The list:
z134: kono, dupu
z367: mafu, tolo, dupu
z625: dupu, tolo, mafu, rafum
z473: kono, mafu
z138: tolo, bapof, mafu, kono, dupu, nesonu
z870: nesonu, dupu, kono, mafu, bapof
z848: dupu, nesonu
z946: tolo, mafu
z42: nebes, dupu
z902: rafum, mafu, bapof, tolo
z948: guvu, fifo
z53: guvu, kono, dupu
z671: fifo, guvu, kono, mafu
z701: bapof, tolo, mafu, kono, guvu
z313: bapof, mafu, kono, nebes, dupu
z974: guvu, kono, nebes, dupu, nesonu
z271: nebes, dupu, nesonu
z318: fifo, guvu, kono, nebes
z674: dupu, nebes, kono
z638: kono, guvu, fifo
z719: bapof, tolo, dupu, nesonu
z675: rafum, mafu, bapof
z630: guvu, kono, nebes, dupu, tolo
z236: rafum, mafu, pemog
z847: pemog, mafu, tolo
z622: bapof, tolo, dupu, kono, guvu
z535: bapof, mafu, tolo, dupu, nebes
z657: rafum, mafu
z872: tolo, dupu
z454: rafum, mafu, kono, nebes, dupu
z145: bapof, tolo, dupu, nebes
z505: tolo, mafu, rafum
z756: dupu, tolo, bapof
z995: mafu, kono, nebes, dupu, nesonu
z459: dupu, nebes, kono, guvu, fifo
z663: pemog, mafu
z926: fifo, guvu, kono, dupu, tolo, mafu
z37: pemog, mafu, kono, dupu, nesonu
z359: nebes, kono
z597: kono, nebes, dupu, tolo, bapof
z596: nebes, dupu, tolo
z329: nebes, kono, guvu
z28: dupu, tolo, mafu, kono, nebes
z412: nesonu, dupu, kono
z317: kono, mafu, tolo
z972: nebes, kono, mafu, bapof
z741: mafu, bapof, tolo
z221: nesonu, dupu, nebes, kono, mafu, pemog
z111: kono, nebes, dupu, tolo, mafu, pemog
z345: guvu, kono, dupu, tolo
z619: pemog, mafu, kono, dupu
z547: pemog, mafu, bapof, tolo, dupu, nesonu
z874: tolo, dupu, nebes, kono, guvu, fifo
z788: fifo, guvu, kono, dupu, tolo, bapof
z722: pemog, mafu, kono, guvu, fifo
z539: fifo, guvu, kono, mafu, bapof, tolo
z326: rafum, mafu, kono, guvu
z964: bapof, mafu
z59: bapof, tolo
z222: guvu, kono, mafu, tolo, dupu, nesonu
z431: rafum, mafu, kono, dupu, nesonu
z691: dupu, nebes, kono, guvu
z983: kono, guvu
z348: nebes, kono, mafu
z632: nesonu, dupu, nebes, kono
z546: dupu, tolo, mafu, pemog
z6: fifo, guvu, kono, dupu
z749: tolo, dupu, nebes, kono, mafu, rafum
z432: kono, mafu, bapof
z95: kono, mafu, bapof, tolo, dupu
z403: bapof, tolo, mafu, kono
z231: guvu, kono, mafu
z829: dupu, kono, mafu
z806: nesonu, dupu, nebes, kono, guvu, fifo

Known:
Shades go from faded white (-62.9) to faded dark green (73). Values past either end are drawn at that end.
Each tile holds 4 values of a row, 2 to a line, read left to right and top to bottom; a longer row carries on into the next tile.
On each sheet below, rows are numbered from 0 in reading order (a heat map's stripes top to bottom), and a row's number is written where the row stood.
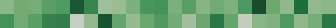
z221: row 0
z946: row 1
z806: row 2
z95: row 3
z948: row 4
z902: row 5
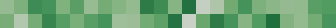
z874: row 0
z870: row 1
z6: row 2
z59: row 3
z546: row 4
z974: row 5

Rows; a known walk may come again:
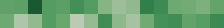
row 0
z671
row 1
z701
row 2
z459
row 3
z37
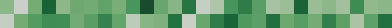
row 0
z134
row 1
z221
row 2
z948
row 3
z59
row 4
z663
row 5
z675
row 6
z535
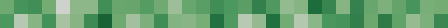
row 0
z539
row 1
z42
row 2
z222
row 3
z749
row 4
z317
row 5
z318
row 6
z236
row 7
z432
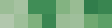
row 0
z691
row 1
z6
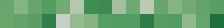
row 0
z619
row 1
z53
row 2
z848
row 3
z111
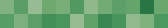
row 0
z870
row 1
z138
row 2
z722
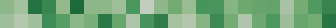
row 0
z329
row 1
z902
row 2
z756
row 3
z345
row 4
z788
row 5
z454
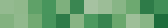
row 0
z974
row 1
z547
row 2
z348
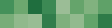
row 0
z473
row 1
z313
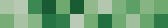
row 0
z359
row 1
z741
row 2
z95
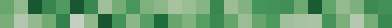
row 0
z638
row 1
z946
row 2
z546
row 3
z632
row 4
z806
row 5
z231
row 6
z874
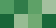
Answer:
z847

